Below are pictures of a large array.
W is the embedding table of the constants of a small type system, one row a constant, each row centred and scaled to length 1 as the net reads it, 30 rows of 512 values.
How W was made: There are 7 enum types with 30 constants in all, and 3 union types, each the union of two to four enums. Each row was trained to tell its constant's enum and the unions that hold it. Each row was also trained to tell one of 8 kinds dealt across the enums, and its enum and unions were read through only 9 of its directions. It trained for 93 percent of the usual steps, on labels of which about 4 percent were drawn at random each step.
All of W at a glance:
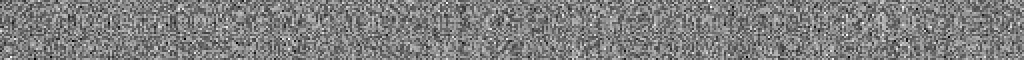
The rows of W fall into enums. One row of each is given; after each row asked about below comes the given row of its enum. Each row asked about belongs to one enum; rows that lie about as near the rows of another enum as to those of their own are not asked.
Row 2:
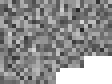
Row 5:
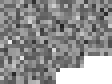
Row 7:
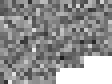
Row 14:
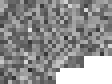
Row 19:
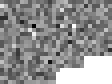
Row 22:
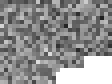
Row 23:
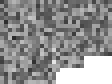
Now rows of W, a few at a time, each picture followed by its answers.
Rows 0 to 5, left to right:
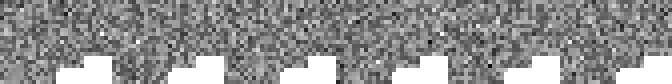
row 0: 7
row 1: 19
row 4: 5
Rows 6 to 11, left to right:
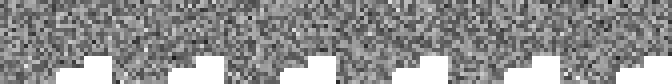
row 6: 23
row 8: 14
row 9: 22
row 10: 22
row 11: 14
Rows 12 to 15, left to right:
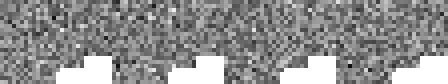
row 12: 2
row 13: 22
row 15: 5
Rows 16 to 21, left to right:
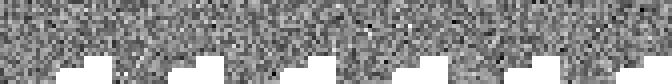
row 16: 23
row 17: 14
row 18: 23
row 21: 5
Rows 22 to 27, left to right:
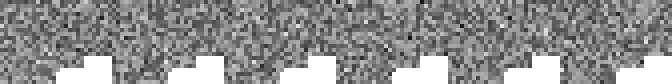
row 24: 23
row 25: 14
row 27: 22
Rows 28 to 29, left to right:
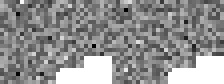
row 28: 19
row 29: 2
